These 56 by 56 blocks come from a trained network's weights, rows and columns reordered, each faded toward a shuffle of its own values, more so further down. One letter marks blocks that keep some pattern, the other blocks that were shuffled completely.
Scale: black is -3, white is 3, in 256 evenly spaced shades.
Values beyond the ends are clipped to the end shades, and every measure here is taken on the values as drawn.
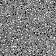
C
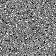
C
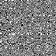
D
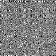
D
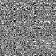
D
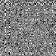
D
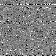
D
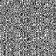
D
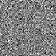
D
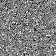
C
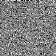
D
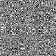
D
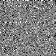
D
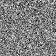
C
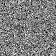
C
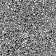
C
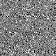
D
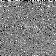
D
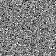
C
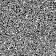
C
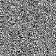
D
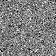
C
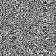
D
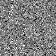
D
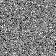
C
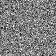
C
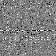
D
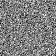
C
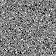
C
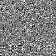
D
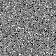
C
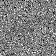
C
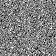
C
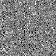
D
